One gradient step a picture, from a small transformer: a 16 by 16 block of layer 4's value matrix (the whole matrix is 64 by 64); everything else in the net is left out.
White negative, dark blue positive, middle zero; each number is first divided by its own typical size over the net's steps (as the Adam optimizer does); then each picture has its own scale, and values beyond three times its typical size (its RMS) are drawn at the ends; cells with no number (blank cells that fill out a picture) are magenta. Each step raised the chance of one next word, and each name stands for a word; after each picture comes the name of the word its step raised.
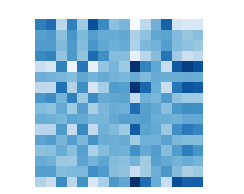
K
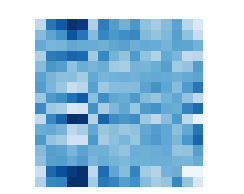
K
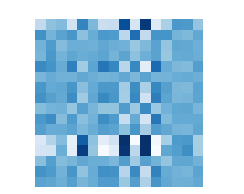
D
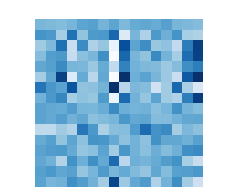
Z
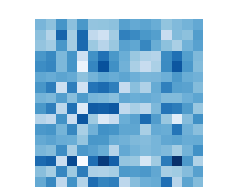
K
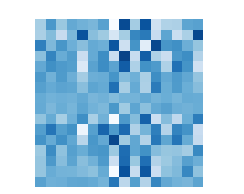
K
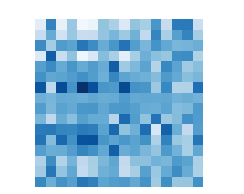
K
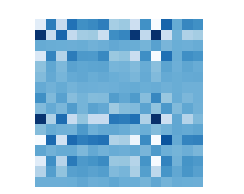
D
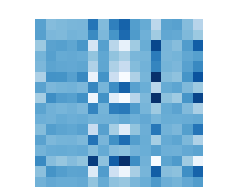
Z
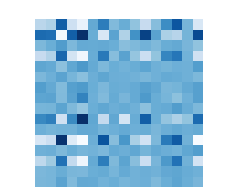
D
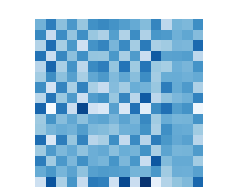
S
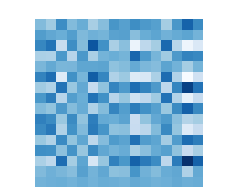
Z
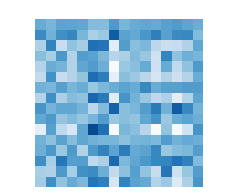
Z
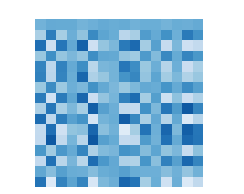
S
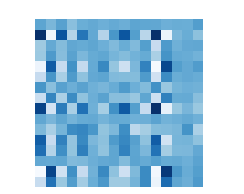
S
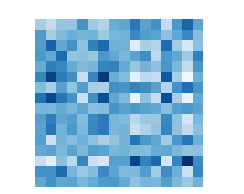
Z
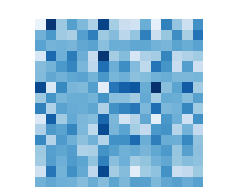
K
